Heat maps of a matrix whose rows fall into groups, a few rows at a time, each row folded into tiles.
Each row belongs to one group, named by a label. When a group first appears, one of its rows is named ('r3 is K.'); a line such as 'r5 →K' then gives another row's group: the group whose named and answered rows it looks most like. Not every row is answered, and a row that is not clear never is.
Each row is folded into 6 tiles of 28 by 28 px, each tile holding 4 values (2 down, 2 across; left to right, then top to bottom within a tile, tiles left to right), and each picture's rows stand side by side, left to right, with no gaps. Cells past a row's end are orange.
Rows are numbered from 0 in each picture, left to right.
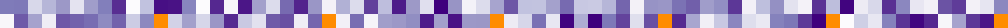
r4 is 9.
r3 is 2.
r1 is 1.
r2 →2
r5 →2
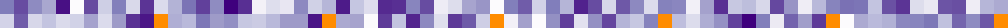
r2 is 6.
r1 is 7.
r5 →2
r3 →1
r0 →9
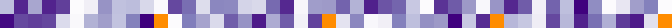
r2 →2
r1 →2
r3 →6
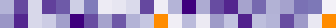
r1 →6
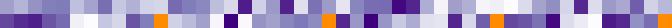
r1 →1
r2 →7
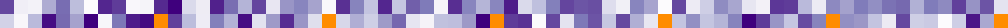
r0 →2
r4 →2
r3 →6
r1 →6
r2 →1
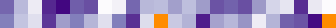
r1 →7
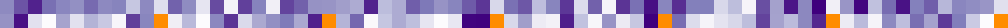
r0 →9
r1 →1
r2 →9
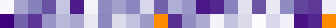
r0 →7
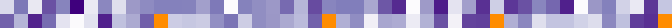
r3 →9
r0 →7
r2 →9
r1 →1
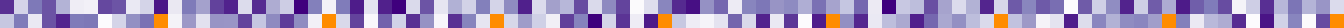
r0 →2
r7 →1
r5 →6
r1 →6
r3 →2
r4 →1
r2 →6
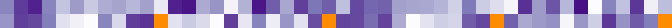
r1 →1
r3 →7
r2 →7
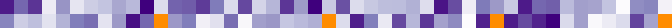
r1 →1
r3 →7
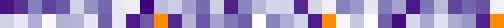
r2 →1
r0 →9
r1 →7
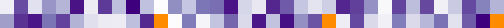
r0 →7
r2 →9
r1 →2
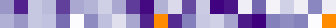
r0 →9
